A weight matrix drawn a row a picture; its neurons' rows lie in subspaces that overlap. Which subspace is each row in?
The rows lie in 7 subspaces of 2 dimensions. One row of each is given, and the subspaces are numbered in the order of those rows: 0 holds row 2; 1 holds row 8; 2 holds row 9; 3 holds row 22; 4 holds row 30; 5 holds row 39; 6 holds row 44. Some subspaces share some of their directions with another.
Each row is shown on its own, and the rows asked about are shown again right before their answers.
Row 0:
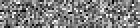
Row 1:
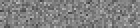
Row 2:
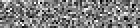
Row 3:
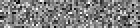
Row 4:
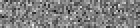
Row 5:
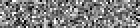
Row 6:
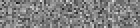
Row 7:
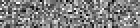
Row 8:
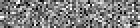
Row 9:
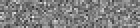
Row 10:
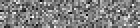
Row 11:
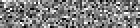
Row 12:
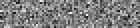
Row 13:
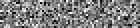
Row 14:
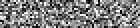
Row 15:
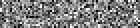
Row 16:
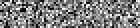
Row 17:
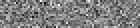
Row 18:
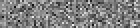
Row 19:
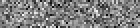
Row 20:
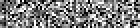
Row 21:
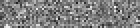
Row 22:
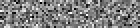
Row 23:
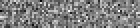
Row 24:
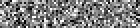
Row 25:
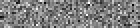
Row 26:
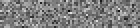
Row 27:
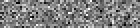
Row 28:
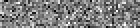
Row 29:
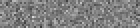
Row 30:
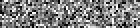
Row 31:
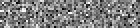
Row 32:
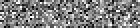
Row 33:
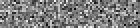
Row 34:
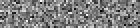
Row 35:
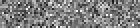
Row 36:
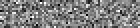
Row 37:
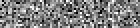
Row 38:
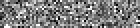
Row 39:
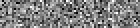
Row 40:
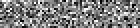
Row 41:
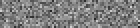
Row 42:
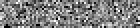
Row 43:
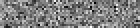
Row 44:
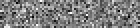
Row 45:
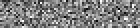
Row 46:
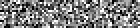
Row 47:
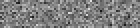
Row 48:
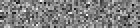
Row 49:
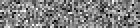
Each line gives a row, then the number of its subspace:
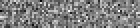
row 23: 4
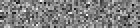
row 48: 1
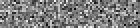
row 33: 6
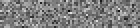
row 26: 0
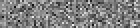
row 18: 1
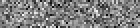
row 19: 3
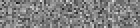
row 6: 5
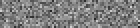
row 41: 5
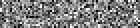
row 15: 5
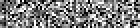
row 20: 1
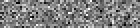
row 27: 4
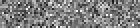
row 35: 3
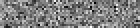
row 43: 6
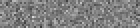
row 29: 2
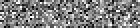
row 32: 4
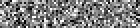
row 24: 2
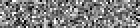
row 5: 2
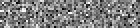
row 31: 2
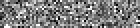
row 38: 6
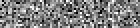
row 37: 5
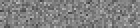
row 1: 2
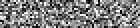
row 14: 3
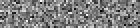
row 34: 6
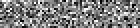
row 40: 0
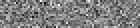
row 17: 3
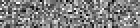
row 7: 5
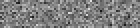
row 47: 4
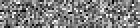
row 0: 3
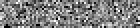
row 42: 6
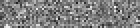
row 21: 6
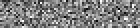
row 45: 0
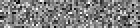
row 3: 1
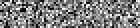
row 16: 2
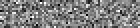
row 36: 3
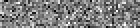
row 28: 4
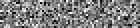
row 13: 0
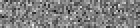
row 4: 4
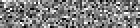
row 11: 0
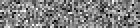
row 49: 3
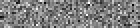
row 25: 1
